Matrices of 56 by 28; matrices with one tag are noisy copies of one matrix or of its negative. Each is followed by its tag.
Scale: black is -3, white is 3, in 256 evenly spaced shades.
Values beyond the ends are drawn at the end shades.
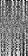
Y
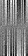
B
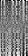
Y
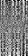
Y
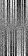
B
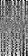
Y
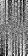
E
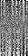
Y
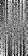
E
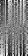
E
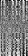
Y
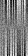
B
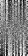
E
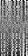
Y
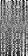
Y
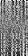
Y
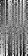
E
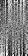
E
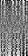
Y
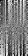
E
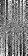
E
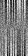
B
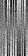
B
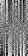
E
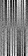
B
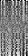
Y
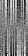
B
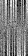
B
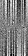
B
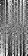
E
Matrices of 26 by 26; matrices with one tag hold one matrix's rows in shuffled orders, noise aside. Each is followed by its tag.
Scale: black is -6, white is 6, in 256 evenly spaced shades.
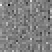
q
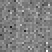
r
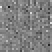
q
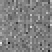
q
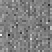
q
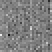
q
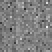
r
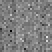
r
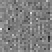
q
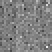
r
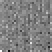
q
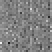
q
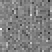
q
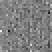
q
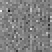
q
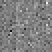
r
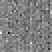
q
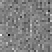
q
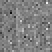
r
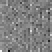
q
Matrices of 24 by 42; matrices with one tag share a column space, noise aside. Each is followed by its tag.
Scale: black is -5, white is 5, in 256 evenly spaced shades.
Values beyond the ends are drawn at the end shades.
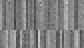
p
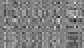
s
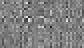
s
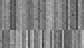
p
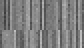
p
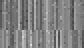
p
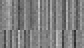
p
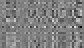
s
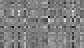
s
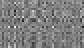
s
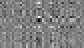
s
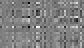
s
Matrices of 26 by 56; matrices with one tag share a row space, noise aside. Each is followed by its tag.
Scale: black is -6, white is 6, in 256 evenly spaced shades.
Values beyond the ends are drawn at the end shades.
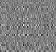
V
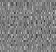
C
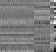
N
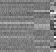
N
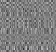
V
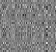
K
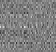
C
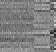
N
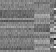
N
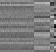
N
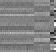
N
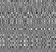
C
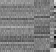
N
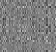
K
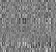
K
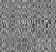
K
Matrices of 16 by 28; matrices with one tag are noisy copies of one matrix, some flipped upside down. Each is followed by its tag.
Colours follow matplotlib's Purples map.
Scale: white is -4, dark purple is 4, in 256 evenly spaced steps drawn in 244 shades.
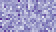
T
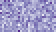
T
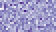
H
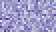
T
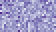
T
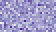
H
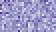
T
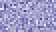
H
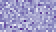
H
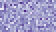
H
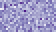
H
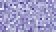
H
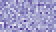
H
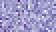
T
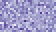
H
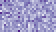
T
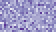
H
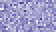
H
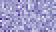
T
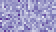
T
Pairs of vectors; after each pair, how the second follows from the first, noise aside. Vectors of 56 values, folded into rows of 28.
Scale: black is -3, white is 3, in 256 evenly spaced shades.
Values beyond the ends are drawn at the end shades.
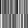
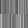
shrunk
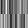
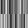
copied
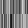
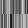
copied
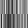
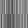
shrunk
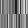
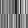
copied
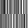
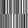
copied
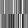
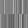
shrunk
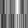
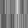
shrunk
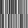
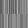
shrunk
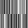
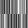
copied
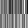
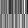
copied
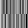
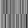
shrunk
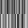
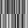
copied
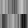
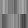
shrunk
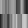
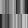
copied
